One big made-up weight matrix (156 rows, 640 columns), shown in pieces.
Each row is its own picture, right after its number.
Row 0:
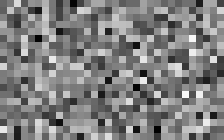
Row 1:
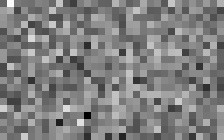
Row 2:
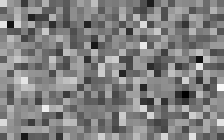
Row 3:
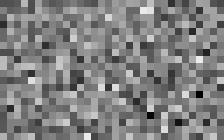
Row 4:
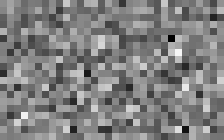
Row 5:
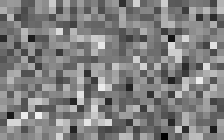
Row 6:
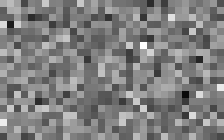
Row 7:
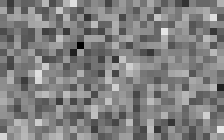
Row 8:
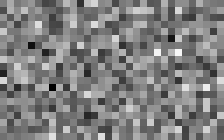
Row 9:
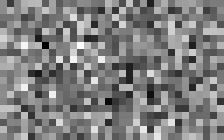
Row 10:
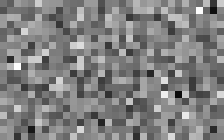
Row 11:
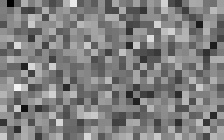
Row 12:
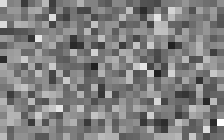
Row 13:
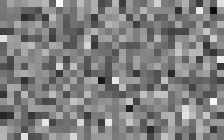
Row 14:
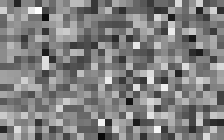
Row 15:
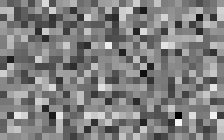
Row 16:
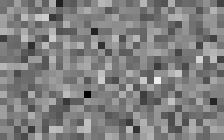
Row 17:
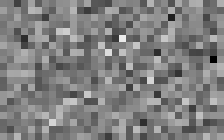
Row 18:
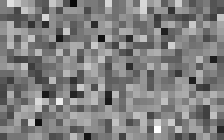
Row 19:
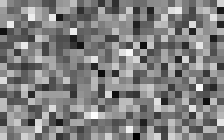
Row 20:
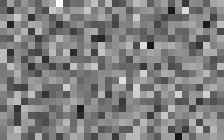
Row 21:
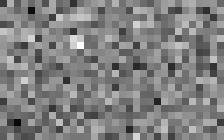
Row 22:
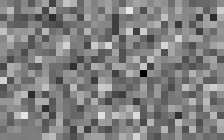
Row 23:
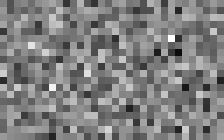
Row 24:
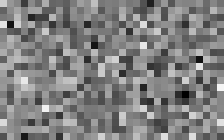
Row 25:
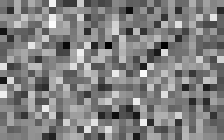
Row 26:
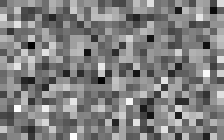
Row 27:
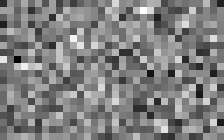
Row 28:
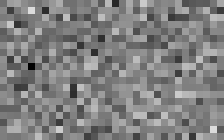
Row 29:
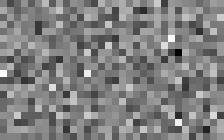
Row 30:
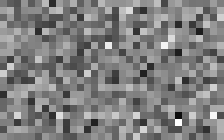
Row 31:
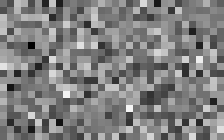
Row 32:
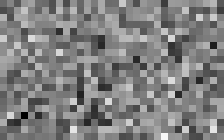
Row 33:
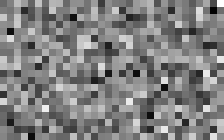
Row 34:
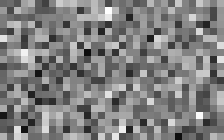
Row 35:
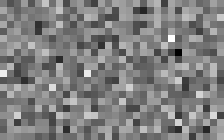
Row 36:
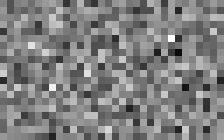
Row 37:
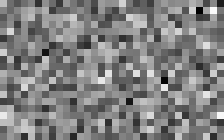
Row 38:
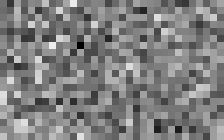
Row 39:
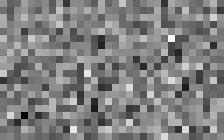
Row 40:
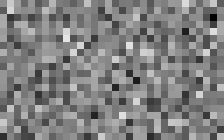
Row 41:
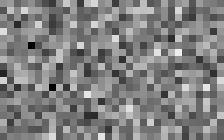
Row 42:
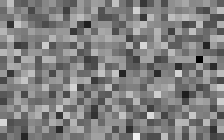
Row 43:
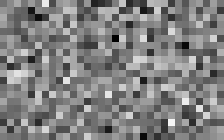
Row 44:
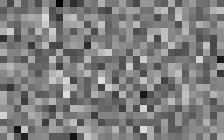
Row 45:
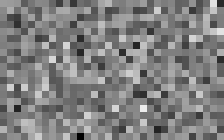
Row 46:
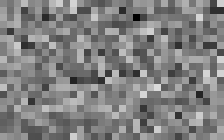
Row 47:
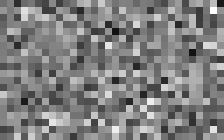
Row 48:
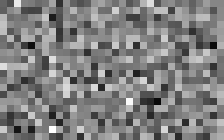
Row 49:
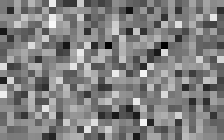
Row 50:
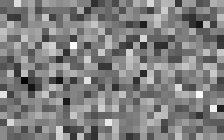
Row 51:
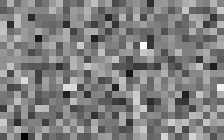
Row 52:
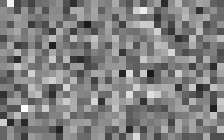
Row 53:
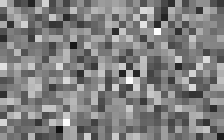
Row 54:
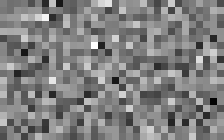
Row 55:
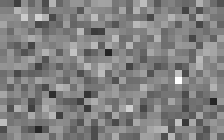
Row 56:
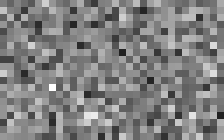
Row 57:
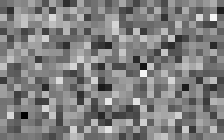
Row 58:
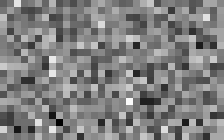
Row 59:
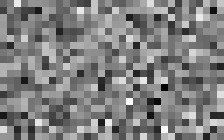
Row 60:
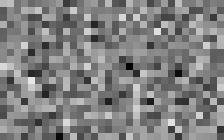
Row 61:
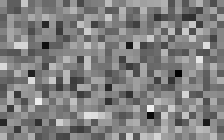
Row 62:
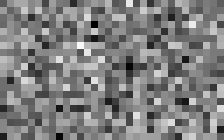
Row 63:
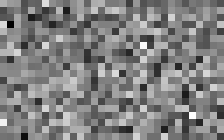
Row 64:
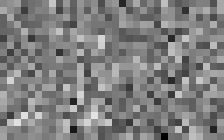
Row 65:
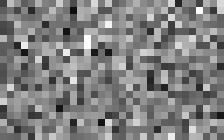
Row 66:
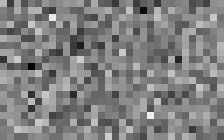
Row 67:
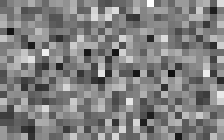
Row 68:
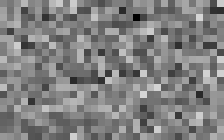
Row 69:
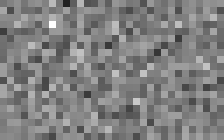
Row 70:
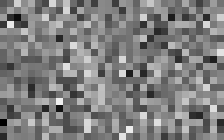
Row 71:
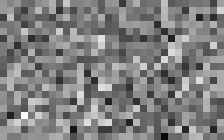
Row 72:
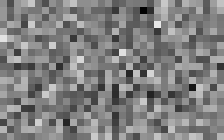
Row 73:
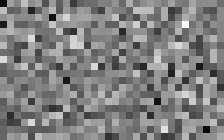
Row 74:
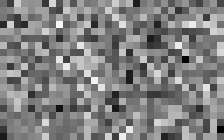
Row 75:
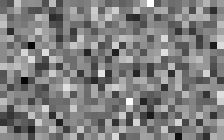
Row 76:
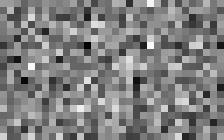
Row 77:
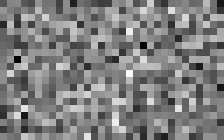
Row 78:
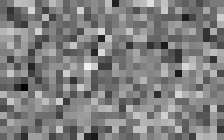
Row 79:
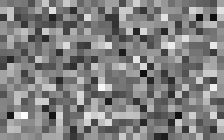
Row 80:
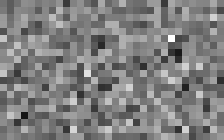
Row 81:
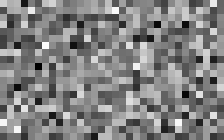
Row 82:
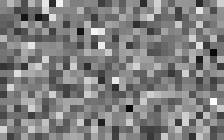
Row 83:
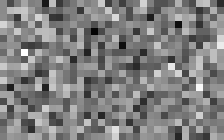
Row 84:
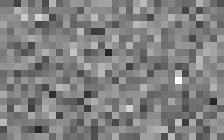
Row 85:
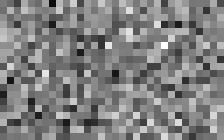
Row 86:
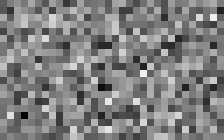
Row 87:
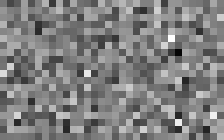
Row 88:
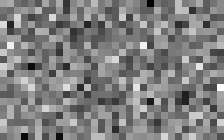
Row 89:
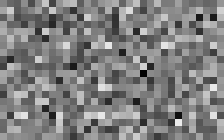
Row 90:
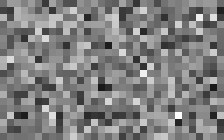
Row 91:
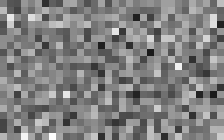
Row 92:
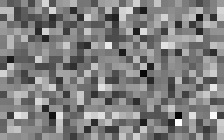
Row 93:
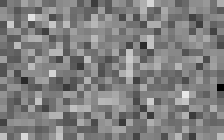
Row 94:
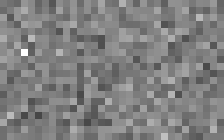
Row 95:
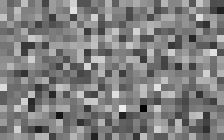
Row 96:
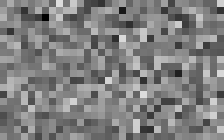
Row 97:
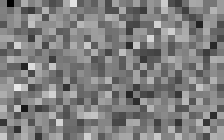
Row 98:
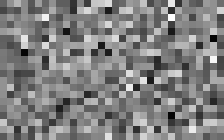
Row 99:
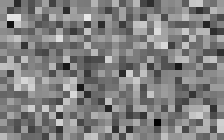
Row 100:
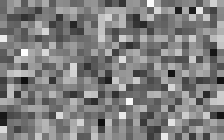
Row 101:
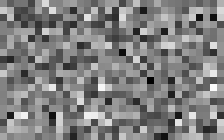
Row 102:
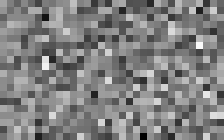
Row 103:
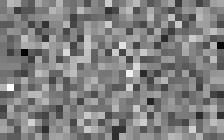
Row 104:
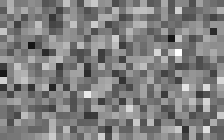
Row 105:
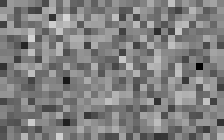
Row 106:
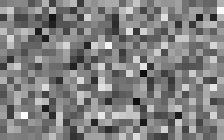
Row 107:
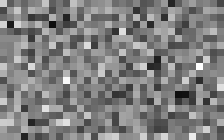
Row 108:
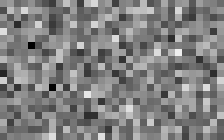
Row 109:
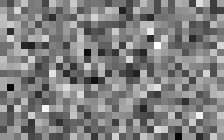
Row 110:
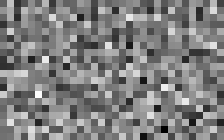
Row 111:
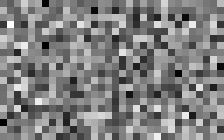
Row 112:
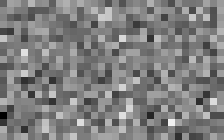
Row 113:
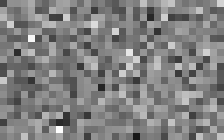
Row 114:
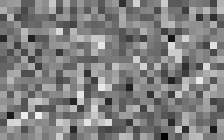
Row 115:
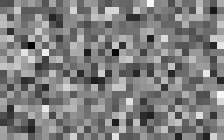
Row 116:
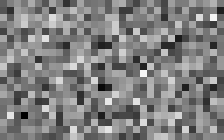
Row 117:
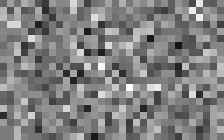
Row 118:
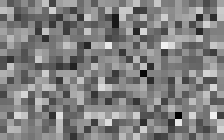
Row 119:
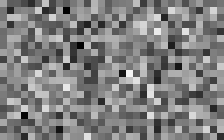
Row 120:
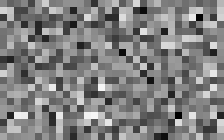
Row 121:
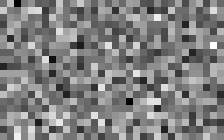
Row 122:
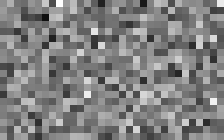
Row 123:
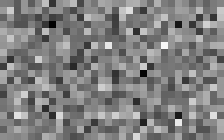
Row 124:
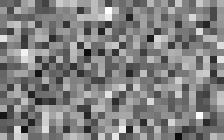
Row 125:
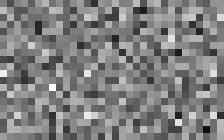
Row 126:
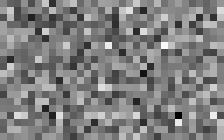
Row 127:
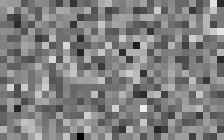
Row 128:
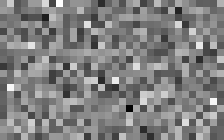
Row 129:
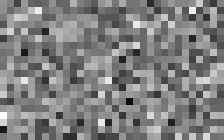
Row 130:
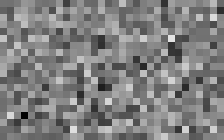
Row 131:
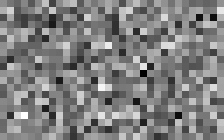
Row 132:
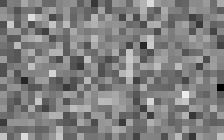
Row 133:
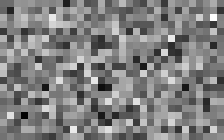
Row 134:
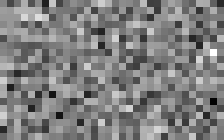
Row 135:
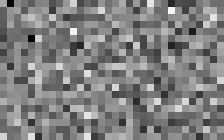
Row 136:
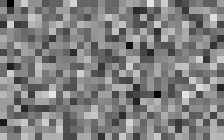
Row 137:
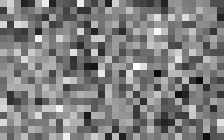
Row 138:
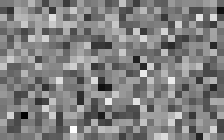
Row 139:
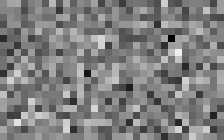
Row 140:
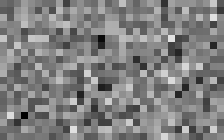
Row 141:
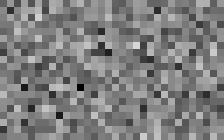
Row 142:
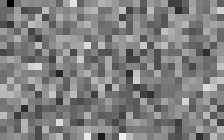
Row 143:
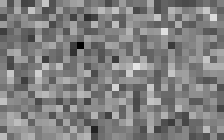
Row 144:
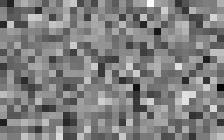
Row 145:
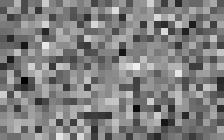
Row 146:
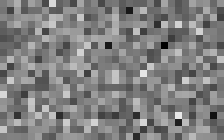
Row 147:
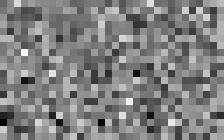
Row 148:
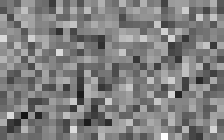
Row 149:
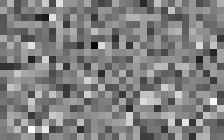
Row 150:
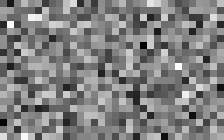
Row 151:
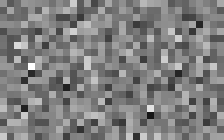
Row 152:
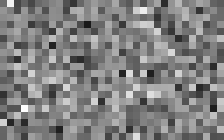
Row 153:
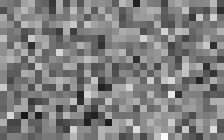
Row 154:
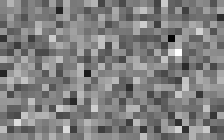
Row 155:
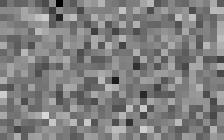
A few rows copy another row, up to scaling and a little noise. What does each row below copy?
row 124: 34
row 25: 49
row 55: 84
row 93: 132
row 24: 2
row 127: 45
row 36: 23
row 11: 97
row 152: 52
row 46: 68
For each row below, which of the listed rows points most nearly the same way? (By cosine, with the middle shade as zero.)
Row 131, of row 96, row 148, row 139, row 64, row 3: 64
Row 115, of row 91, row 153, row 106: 153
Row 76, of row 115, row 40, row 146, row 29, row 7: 7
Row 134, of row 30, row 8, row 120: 8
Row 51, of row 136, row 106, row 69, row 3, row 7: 106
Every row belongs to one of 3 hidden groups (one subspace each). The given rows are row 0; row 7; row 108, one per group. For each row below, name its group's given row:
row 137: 7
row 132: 7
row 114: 108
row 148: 108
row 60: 7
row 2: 7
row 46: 0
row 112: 0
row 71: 108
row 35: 108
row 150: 7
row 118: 108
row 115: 0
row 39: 108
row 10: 0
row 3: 7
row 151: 7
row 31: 0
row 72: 7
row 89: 108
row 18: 7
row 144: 7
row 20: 7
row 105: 7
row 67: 0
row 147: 0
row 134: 0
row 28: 7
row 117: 0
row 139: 108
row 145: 7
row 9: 7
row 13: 0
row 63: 7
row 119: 7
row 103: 0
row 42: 7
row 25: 108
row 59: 0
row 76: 7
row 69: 108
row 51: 7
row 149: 0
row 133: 108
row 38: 7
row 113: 7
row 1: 7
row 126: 108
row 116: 108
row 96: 0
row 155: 0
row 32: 108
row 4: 108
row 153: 108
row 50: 7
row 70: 7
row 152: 7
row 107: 7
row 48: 0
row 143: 7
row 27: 7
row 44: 0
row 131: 108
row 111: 7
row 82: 0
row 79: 108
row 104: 108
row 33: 0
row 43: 0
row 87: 108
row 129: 0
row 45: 0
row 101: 108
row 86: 108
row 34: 0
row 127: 0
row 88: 7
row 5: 108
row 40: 7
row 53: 7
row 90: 108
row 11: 7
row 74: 7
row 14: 0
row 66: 7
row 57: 108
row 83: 0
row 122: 0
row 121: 0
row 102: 0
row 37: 0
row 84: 0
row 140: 108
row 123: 108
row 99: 7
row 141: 0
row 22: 108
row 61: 7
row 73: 7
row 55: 0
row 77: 7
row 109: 0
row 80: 108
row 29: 108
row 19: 7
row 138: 108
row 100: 0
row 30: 108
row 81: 7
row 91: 7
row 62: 7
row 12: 7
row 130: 108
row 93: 7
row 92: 108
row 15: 108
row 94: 108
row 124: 0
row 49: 108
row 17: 0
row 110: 0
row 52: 7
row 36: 108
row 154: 108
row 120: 108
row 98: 0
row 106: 108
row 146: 108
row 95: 0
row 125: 108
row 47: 0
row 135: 7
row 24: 7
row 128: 0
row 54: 0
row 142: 7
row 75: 0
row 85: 108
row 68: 0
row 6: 7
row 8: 108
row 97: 7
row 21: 7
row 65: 0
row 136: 7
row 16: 0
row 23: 108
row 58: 0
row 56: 108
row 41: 108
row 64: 108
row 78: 7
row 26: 0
